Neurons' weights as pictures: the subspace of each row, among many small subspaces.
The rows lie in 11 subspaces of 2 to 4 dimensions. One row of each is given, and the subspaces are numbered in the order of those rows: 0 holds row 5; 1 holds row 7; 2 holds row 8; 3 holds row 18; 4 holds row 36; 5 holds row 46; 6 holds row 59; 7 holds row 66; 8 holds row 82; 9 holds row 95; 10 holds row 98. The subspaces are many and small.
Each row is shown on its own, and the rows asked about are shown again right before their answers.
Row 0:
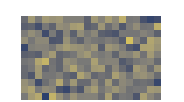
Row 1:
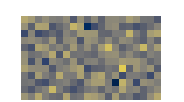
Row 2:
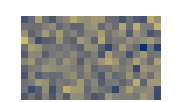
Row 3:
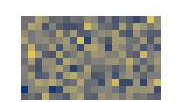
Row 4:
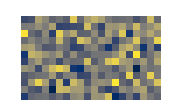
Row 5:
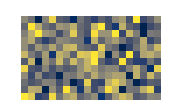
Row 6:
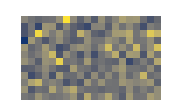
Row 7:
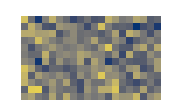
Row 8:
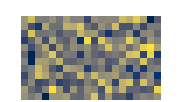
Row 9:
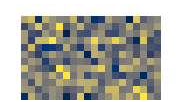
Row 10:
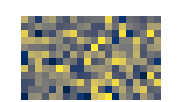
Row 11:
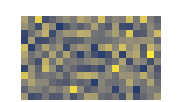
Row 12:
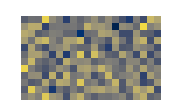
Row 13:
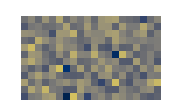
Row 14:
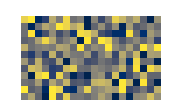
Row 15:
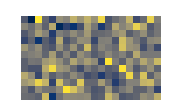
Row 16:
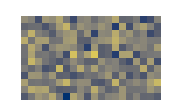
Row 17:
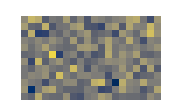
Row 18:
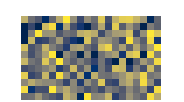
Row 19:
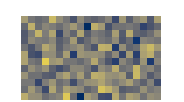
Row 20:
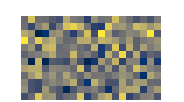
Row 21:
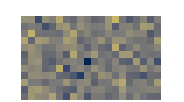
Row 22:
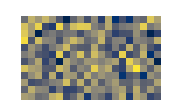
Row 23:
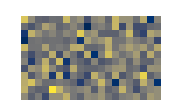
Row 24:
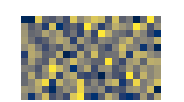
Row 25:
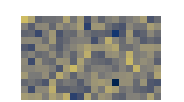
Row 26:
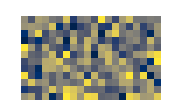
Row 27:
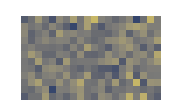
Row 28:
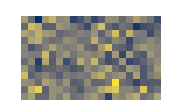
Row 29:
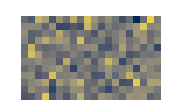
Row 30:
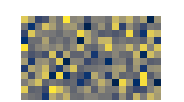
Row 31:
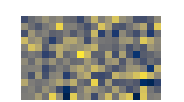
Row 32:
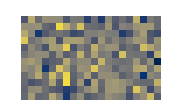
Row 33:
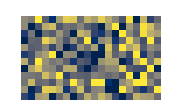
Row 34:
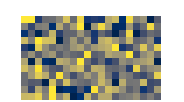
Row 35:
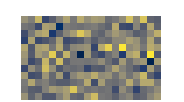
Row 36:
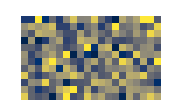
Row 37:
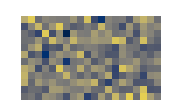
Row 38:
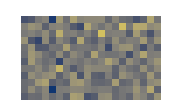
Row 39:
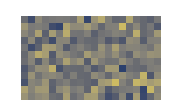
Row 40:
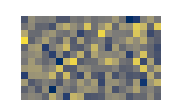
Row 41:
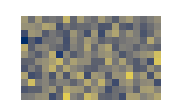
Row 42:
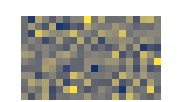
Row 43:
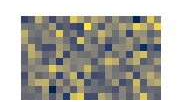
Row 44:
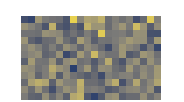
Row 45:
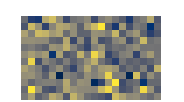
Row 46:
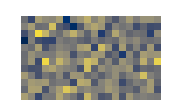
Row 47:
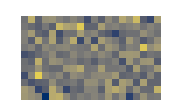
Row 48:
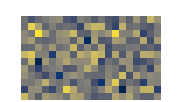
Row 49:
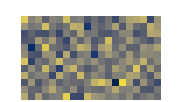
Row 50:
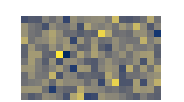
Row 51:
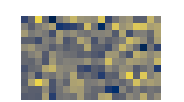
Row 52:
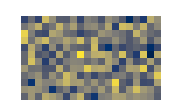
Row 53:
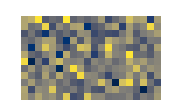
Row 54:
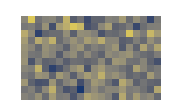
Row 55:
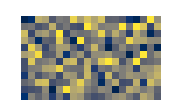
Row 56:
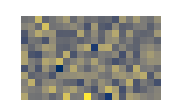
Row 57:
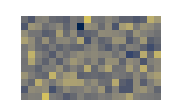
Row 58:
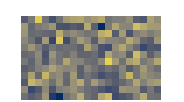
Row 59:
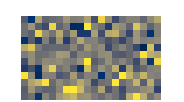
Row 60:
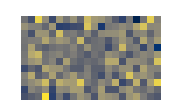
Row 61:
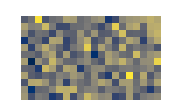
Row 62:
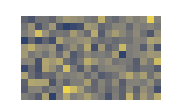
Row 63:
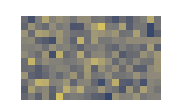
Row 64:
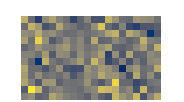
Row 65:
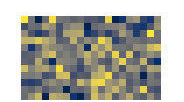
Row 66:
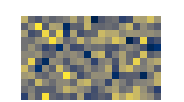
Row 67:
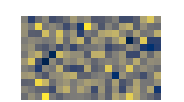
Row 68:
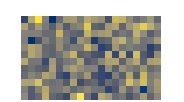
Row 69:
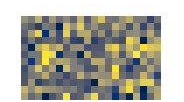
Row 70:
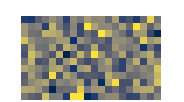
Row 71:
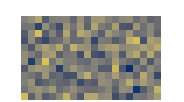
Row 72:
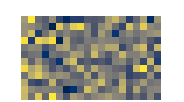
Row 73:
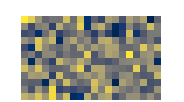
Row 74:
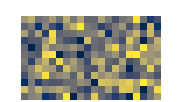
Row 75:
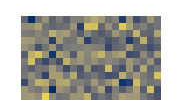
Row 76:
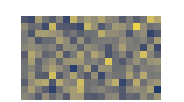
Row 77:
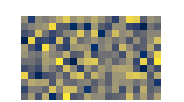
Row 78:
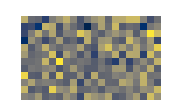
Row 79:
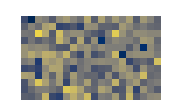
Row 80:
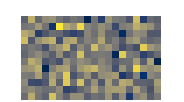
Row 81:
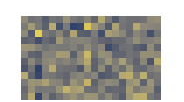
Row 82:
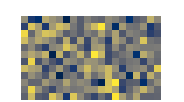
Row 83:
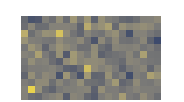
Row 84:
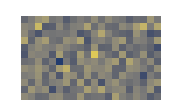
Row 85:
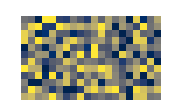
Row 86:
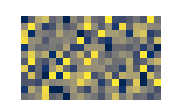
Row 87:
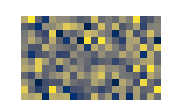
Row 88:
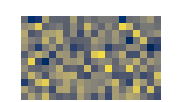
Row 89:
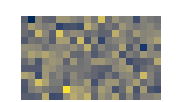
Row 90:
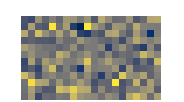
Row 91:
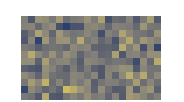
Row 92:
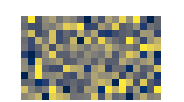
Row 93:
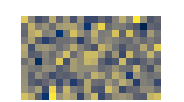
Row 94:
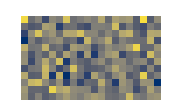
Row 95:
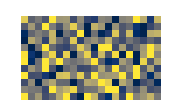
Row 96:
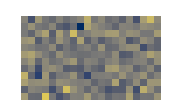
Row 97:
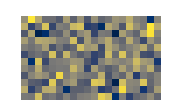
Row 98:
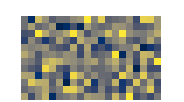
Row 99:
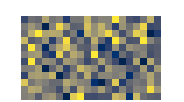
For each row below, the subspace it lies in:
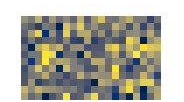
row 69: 7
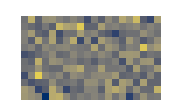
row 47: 2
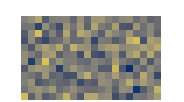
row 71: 7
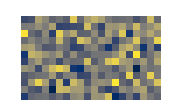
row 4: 9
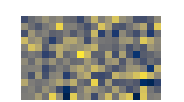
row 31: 7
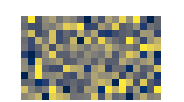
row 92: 2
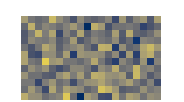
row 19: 9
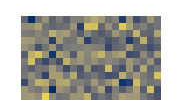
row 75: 7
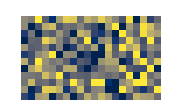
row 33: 0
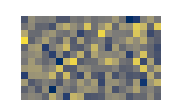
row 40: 1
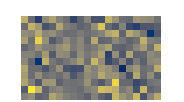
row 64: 1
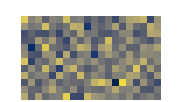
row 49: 9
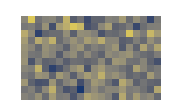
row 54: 5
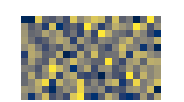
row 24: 5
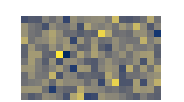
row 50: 5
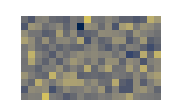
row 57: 2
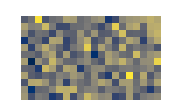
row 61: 9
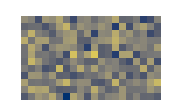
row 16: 4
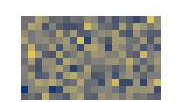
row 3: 0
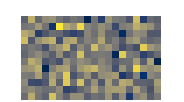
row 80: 10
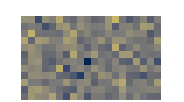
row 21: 4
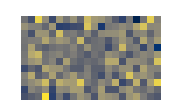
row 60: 0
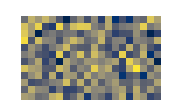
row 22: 3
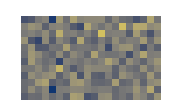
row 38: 8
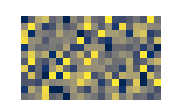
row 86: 10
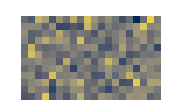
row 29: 0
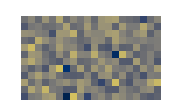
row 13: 4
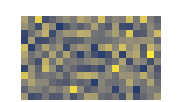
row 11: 2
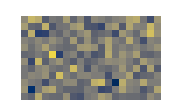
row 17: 8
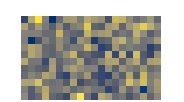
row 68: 9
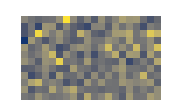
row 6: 3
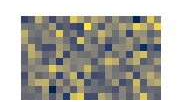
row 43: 8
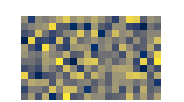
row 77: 1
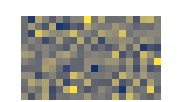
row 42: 10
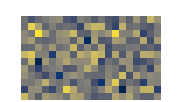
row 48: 0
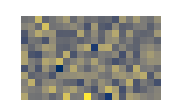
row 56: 9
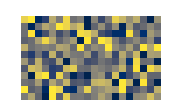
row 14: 10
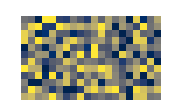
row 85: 0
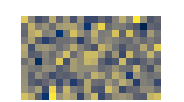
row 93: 0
